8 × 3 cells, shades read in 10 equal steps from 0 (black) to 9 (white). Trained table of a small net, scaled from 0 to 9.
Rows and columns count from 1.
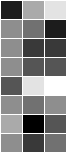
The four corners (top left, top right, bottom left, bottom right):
1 8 5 4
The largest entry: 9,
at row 5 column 3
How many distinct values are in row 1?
3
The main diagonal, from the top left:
1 4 2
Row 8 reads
5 2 4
